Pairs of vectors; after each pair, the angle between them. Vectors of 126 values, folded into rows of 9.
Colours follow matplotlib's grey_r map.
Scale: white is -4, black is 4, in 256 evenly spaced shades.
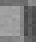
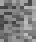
partly opposed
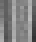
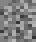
orthogonal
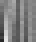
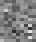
orthogonal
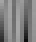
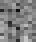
partly opposed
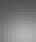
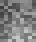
partly aligned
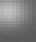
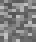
orthogonal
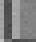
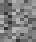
partly aligned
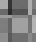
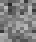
partly aligned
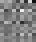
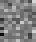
partly opposed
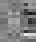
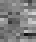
nearly opposite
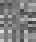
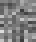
nearly parallel
